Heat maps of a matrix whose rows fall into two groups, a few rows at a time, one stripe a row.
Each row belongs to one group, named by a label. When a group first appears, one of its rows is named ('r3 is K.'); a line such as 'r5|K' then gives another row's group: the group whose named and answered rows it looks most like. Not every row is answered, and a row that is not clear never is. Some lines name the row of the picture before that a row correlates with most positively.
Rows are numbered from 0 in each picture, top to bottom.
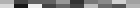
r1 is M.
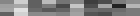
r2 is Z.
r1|Z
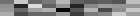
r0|Z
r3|M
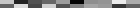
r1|Z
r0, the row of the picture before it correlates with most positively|3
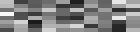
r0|M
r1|M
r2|Z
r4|M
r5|Z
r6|Z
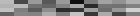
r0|M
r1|Z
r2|M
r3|Z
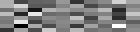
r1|Z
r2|Z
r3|M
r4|Z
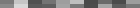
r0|Z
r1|Z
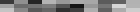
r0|Z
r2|M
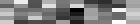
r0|Z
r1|Z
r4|M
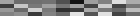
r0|M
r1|Z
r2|M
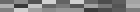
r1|M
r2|Z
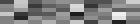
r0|Z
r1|Z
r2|Z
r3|M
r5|Z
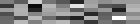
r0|M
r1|Z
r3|Z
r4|M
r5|Z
